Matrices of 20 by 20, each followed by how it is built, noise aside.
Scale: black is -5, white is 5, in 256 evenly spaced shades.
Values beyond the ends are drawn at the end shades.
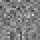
low rank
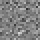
low rank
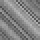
Toeplitz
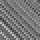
Toeplitz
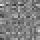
low rank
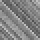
Toeplitz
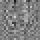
low rank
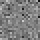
low rank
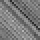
Toeplitz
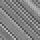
Toeplitz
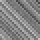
Toeplitz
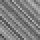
Toeplitz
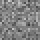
low rank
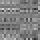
low rank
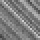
Toeplitz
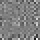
low rank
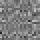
low rank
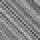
Toeplitz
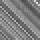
Toeplitz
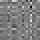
low rank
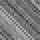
Toeplitz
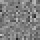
low rank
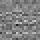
low rank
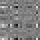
low rank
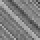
Toeplitz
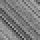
Toeplitz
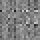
low rank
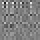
low rank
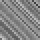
Toeplitz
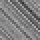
Toeplitz
